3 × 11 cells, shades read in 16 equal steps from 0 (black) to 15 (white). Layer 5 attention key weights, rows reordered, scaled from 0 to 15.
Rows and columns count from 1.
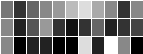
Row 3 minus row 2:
0 -2 -3 -7 -3 -1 10 -4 13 5 -4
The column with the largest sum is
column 7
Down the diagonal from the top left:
7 2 2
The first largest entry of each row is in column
7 4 9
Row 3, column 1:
8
